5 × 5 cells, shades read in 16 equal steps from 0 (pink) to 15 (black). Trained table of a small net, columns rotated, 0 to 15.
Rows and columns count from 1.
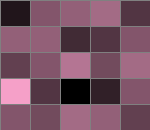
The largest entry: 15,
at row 4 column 3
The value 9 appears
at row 3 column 1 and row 5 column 5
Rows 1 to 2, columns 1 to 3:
13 7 6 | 6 6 11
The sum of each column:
35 38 41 41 38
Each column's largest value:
13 10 15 12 10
